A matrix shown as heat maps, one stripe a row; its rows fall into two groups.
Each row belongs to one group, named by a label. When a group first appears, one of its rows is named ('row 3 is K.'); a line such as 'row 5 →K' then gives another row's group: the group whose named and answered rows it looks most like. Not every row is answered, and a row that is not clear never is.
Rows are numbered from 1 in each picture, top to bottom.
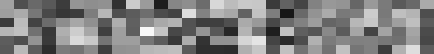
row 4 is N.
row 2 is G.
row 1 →G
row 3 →N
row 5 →G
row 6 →N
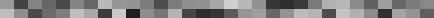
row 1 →G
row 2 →N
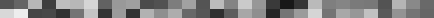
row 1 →G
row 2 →N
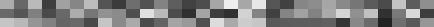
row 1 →G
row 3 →G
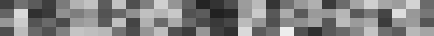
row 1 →N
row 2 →N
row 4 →N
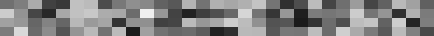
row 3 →G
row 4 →N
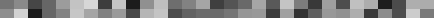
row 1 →N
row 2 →N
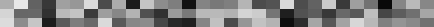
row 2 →G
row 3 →G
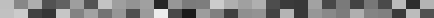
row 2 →N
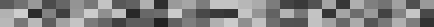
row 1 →G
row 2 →N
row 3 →G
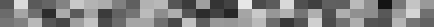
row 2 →N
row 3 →G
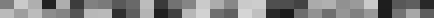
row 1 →G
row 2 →G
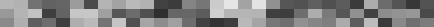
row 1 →G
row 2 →G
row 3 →N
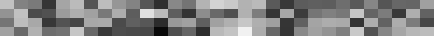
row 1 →G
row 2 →N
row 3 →G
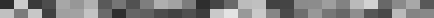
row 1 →N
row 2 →G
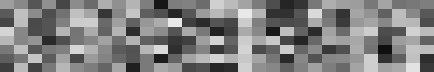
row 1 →G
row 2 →G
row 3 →N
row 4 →N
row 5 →G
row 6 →N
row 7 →G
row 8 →N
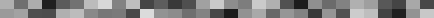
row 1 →G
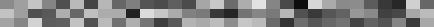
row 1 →G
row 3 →G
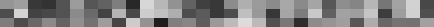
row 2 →N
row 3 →G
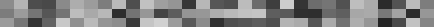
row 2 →G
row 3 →N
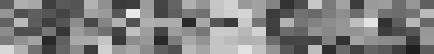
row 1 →G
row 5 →G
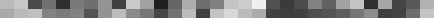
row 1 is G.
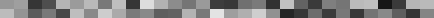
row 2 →G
